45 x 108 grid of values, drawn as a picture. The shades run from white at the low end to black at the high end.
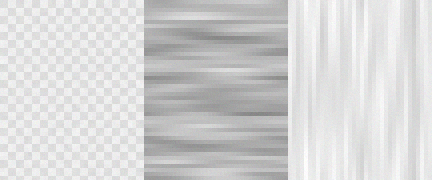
It is made of 1 by 3 panels. Panel 1,1: very low, checkered, faint in contrast. Panel 1,2: low, streaked across. Panel 1,3: very low, streaked downward, faint in contrast.
